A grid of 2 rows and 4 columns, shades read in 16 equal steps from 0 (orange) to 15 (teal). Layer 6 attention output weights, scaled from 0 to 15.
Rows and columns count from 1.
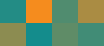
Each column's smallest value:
7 0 10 5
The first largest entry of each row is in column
1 2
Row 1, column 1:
14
